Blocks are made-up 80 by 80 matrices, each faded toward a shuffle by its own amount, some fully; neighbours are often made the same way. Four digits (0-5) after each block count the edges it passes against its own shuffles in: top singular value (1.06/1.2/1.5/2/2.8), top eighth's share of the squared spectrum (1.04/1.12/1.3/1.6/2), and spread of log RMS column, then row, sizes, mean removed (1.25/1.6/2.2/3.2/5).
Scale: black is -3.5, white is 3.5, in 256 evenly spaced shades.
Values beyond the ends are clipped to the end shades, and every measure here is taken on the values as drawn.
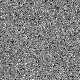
0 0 0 0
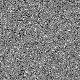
0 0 0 0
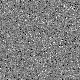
0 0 0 0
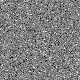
0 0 0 0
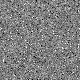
0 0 0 0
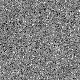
1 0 0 0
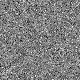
1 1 0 0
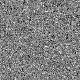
2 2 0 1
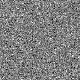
2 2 1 0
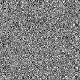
3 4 2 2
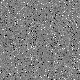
2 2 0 0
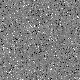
1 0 0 0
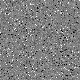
2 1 1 0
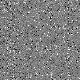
3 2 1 1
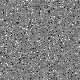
2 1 1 0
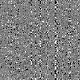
4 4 3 1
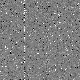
3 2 1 0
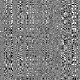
4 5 4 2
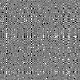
5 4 3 3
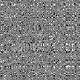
4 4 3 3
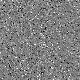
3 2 0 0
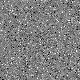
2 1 0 0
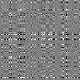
5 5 4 4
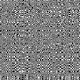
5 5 3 3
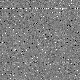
3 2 0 1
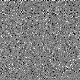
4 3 1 2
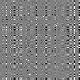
5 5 4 3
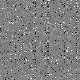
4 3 2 1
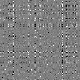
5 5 3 3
